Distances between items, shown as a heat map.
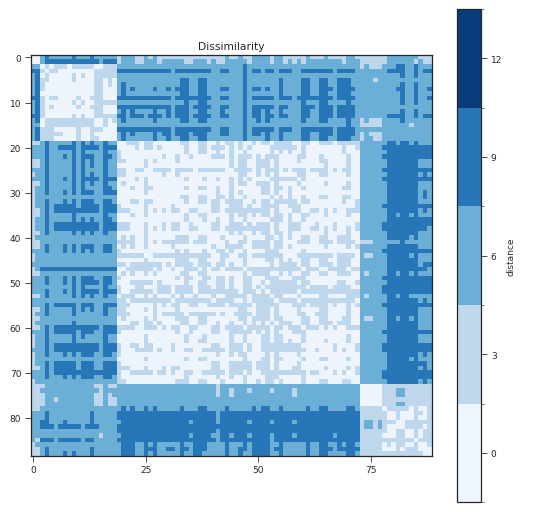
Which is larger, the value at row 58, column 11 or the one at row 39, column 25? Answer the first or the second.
the first
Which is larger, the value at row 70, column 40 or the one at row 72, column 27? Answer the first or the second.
the first
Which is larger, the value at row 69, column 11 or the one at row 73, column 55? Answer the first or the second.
the first
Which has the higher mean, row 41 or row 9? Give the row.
9
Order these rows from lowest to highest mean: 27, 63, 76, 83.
63, 27, 76, 83
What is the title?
Dissimilarity
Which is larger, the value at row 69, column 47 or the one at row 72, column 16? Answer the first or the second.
the second
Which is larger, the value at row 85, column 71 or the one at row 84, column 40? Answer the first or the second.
the first
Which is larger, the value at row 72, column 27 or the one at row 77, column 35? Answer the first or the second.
the second
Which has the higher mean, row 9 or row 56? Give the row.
9
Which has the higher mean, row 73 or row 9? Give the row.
9
